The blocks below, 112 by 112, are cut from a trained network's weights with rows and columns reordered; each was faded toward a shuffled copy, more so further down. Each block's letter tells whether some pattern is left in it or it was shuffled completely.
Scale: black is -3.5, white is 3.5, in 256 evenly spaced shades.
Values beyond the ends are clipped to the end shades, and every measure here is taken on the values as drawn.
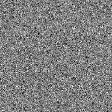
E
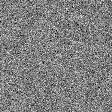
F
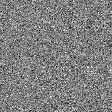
E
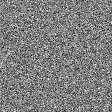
F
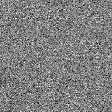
E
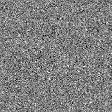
E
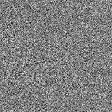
E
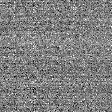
E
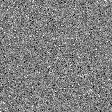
F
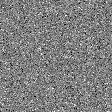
F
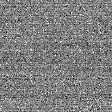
E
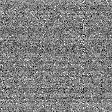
E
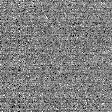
E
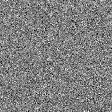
E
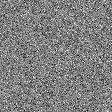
F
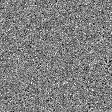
F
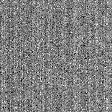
E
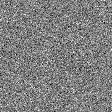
F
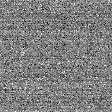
E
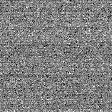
E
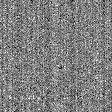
E
